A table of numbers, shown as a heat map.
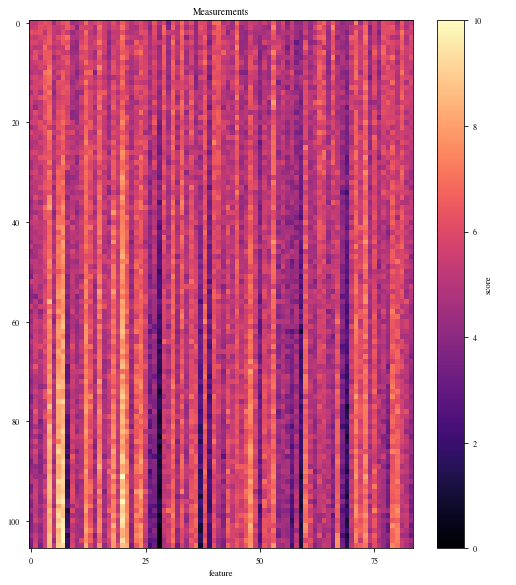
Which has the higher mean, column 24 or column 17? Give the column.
24
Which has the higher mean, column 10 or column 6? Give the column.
6
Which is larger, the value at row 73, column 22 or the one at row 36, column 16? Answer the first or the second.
the second
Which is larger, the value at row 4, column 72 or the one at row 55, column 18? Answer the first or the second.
the second
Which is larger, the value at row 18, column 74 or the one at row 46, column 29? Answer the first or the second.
the second
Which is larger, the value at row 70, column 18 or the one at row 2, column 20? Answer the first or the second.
the first
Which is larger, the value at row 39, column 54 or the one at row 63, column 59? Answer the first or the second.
the first
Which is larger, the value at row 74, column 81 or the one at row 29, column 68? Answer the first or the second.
the first
